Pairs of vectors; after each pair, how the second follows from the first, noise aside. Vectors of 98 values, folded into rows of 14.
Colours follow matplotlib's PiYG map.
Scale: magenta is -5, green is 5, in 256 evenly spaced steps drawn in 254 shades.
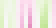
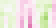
copied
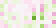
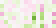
copied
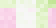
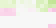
partly zeroed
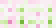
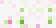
partly zeroed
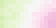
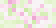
shuffled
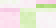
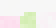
partly zeroed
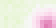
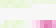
partly zeroed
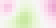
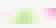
partly zeroed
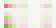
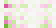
copied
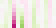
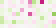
shuffled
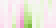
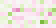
shuffled
